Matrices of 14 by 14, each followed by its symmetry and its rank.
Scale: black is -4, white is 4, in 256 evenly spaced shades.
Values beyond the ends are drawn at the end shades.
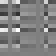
neither, rank one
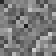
symmetric, full rank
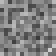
symmetric, full rank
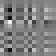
neither, rank one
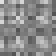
symmetric, rank two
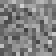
neither, full rank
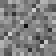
symmetric, full rank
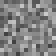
neither, full rank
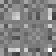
symmetric, rank two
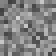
symmetric, full rank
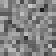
neither, full rank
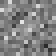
symmetric, full rank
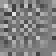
symmetric, rank two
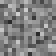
neither, full rank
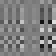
neither, rank one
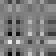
neither, rank one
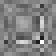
symmetric, rank two
